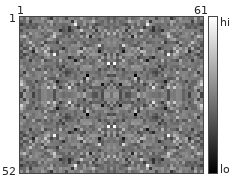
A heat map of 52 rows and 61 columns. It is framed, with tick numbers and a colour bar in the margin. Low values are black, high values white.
Histogram: heavy tails on both sides. Mirror symmetry: left to right and top to bottom. Stripes: none. Grain: fine. Odd rows or columns: none.
